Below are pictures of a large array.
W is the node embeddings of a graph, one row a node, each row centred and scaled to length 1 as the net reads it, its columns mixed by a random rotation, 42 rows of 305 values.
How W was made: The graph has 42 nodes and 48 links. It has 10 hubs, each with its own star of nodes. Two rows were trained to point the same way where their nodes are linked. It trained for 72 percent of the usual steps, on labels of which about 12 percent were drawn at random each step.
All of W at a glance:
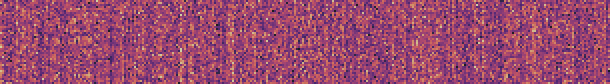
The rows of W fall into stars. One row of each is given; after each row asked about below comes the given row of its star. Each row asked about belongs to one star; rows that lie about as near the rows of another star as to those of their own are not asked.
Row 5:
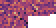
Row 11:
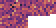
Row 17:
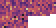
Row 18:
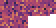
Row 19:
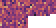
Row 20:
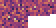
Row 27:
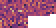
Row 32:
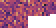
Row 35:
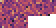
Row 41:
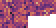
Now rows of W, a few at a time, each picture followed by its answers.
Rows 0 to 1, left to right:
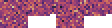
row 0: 5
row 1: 32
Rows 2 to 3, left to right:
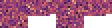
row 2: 41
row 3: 11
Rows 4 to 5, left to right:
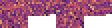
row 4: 35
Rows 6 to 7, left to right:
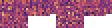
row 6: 32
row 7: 18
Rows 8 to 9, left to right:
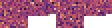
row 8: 5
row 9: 20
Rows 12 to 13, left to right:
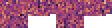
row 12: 17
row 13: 17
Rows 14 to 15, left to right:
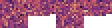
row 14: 27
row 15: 27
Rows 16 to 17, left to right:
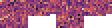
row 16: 32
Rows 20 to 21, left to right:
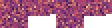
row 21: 19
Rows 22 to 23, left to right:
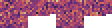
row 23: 32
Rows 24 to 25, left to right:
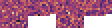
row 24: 18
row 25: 18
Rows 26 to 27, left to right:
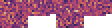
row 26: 35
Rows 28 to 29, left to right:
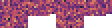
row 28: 20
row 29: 27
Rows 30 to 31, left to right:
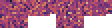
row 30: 27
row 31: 41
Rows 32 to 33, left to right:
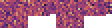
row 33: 5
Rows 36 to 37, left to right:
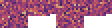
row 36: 17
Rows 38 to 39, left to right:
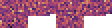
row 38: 20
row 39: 41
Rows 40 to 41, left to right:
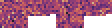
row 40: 35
